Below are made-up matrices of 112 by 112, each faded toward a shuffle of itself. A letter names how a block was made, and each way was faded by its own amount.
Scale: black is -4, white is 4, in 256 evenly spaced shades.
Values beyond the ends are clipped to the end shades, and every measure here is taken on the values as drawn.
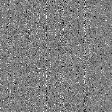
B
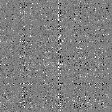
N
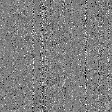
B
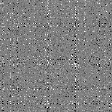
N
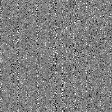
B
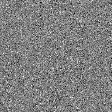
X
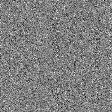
X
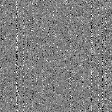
B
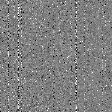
B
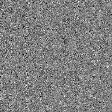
X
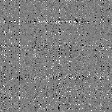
N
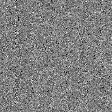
X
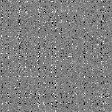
N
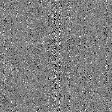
B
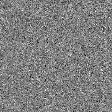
X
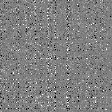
N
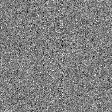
X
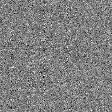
X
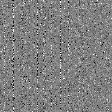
B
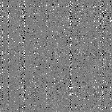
N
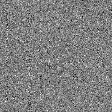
X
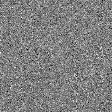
X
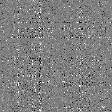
N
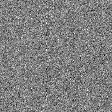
X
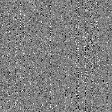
B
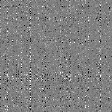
N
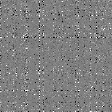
N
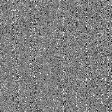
B
